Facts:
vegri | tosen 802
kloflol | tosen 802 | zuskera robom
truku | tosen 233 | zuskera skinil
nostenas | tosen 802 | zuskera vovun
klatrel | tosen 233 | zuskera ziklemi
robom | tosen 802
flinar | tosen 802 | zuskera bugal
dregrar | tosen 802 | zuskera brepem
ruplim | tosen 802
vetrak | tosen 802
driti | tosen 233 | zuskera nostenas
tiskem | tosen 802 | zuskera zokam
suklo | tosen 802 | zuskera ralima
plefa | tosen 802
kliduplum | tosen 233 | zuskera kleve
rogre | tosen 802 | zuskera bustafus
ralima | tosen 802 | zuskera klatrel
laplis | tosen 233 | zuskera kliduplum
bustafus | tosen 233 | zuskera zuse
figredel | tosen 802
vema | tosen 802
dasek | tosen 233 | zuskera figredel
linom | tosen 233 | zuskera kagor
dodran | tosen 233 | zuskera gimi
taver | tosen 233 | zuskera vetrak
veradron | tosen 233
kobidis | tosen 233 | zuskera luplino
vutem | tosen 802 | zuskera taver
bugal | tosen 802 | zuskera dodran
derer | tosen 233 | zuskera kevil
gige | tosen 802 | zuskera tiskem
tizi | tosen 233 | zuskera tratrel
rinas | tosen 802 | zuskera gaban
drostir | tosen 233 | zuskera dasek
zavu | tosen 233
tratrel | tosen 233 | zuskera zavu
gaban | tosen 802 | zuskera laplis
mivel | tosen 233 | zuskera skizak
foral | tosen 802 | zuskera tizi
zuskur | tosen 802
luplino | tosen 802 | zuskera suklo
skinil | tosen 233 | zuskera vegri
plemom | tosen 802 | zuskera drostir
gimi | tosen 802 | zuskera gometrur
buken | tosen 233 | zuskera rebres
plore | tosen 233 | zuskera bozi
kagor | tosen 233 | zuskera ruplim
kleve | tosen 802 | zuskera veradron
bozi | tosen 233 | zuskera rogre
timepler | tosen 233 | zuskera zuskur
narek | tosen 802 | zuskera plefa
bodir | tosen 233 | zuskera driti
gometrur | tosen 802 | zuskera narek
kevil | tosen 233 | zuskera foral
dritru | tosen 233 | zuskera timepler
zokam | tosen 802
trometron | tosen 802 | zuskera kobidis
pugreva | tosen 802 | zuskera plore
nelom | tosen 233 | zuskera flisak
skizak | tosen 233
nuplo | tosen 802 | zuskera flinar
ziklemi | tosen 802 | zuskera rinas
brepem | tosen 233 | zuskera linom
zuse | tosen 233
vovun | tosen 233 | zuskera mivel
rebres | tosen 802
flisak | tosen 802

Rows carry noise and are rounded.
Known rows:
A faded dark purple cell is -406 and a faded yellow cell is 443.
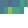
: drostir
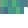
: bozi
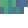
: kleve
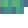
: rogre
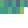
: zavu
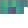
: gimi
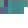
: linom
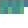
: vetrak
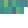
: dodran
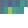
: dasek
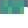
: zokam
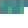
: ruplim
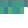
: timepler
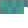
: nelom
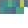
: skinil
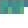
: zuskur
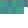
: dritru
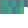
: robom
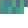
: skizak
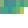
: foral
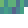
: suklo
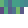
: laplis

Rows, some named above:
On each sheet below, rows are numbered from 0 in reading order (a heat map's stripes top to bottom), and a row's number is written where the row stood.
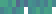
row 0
veradron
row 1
plemom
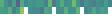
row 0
zavu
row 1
truku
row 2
tiskem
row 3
plemom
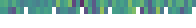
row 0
gimi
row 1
plemom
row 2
ralima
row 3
gaban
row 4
kevil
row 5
gaban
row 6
suklo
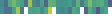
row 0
nostenas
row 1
tratrel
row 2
truku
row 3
bustafus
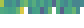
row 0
tizi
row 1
zuse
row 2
plore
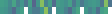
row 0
plefa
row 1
vovun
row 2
plefa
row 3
vegri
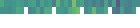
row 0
derer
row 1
nuplo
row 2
kevil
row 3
figredel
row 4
kagor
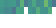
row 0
truku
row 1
tiskem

